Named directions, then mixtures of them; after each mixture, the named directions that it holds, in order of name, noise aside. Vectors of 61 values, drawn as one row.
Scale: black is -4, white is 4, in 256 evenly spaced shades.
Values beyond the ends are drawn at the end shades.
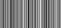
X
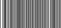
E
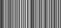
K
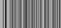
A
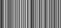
K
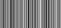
X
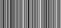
X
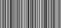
E, K, X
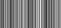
K, X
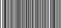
E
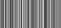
A, K, X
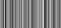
A, K, X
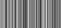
A, X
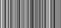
E, K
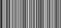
E, X
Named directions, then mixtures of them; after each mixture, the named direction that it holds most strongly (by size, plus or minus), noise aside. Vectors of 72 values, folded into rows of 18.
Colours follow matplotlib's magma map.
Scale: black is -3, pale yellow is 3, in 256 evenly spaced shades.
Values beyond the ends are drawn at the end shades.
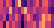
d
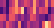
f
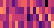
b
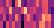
d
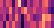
d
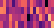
b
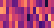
b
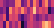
f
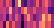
d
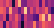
d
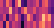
d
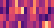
f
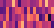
b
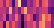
d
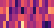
f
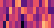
d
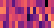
b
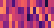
b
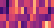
f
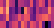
f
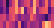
f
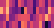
f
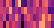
d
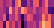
d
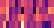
f
